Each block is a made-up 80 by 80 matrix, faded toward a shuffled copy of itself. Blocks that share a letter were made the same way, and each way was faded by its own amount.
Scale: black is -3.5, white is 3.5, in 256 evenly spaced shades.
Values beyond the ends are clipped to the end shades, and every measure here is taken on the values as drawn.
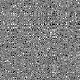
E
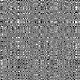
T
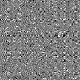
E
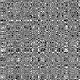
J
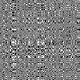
T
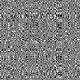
J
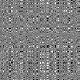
T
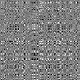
T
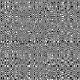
J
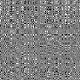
T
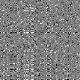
E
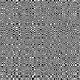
T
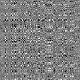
J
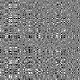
T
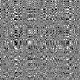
J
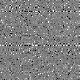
E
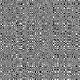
J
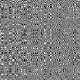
T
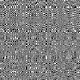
J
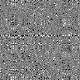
E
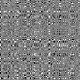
T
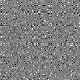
E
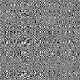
J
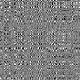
T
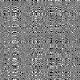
T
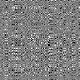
J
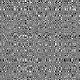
T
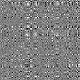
T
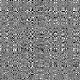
J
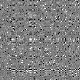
E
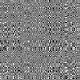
T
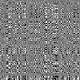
T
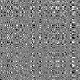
T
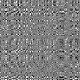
T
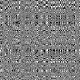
J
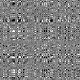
T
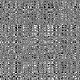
J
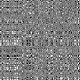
J
